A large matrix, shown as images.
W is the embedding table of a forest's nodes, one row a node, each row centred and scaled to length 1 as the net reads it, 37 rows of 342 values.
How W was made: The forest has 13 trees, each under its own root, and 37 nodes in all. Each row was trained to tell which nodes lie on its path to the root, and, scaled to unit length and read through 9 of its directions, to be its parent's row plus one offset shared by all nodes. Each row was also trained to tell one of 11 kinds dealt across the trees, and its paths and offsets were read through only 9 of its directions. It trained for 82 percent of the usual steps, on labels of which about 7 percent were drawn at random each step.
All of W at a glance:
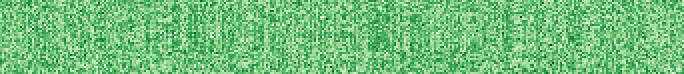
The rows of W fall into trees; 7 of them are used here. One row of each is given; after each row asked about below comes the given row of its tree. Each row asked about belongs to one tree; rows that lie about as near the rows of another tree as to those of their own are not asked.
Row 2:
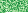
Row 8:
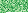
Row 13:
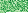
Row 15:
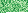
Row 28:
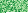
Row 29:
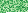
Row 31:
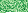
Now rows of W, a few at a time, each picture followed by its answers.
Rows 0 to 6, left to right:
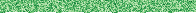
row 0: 29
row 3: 29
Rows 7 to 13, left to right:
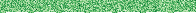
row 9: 8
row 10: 13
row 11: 29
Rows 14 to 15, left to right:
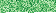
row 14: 8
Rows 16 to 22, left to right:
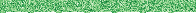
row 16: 31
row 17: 2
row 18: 31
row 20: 2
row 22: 8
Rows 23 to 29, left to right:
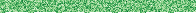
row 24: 31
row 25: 29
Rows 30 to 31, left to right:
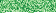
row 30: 8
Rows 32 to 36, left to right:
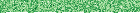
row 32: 15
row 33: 15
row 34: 13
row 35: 28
